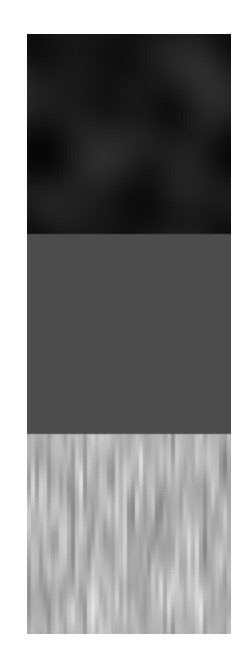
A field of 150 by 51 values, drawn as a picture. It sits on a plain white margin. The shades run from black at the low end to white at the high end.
The table splits into 3 rows of 1 panel. Panel 1,1: very low, smooth, faint in contrast. Panel 2,1: low, flat. Panel 3,1: high, streaked downward.
